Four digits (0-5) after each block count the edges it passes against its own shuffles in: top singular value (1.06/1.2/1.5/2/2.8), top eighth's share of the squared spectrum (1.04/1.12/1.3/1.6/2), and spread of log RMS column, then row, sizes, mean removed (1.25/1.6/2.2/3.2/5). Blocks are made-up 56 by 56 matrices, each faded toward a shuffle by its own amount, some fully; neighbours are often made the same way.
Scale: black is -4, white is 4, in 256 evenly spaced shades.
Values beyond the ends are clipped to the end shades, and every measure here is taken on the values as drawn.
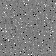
0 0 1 0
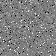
0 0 0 0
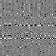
4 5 1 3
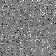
2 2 0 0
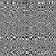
4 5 3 3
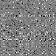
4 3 1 2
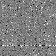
3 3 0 1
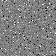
0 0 0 0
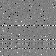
4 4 1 2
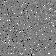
0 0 0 0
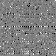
4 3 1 2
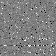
3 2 0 1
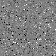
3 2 0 1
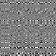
4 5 2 3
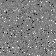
1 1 0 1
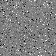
0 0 0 0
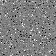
2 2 0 0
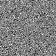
0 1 0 1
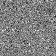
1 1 0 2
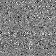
0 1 0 2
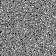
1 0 0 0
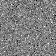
1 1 0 0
